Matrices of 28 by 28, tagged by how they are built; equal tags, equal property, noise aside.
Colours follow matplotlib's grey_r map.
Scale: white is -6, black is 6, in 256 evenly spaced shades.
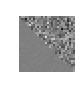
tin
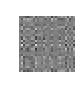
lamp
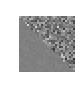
tin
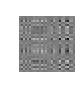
lamp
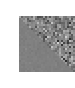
tin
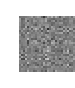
lamp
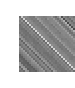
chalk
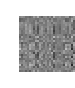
lamp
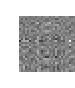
lamp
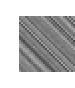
chalk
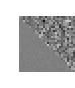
tin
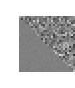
tin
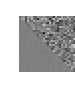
tin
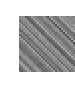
chalk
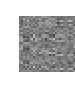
lamp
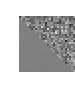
tin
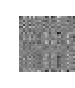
lamp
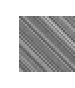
chalk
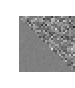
tin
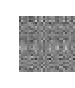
lamp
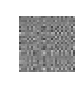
lamp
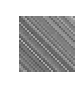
chalk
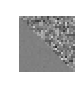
tin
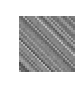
chalk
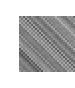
chalk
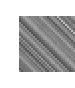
chalk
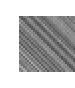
chalk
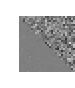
tin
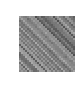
chalk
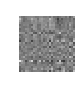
lamp
